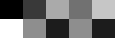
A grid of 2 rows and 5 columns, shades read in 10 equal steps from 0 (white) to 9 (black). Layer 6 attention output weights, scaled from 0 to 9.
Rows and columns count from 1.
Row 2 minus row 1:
-9 -3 5 -1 6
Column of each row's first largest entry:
1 3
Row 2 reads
0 4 8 4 8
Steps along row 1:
down down up down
